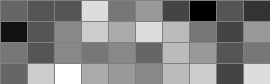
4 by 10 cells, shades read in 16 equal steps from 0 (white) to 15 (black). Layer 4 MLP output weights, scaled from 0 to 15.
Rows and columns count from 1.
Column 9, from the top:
10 11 10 11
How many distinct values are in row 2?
10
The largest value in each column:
14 10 10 8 8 9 11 15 11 12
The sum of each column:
40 33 24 18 26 24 23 32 42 28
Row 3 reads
8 10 7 8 7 9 4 6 10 8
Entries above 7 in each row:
8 4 6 2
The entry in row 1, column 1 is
9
